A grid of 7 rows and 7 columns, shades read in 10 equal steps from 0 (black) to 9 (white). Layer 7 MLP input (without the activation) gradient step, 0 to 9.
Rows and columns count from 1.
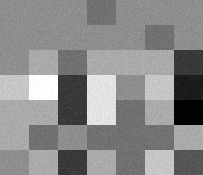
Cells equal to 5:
16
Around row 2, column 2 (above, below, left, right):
5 6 5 5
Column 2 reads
5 5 6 9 6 4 6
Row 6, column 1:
6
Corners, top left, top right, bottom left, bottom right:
5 5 5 3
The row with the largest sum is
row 4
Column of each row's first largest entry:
1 1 2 2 4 1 6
